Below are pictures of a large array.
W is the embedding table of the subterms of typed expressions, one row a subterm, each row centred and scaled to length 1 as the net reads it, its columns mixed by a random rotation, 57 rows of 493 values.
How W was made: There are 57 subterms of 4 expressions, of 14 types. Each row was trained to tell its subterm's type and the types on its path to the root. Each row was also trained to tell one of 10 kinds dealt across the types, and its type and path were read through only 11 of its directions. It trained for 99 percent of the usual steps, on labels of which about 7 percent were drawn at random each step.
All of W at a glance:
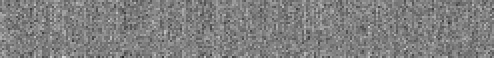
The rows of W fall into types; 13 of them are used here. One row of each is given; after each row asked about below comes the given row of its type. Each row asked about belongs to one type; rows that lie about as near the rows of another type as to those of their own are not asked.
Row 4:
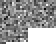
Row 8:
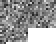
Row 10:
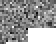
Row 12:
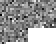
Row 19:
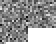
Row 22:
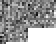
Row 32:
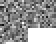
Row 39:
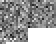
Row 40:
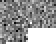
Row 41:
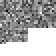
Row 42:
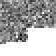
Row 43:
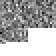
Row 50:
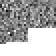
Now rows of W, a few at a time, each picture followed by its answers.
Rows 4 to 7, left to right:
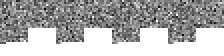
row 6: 12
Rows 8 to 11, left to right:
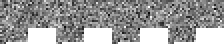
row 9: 10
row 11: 10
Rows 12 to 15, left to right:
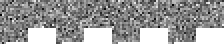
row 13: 39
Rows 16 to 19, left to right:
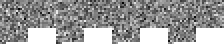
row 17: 39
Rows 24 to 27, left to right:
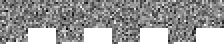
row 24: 40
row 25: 12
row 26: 40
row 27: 50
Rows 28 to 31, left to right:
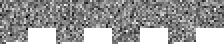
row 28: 50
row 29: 12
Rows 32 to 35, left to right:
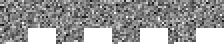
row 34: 40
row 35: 41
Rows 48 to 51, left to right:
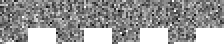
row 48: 32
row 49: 43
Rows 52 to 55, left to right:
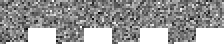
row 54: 8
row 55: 19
